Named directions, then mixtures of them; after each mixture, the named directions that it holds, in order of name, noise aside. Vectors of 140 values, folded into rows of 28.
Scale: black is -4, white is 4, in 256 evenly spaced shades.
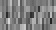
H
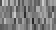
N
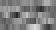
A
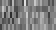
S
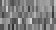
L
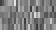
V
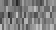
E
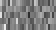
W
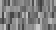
A, E, W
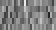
H, S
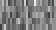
L, S, W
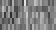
S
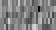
A, H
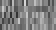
S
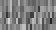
H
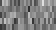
L, N, W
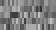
A, V, W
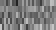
E
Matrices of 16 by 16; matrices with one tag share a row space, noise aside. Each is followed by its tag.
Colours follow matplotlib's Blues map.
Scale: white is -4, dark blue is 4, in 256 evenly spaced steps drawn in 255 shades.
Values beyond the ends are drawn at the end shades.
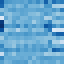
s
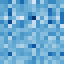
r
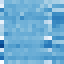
s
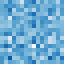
r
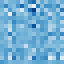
r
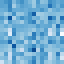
r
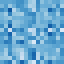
r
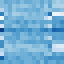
s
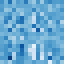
r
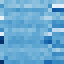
s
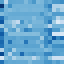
s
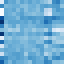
s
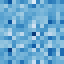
r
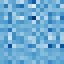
r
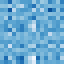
r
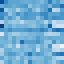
s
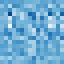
r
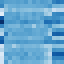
s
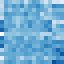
s
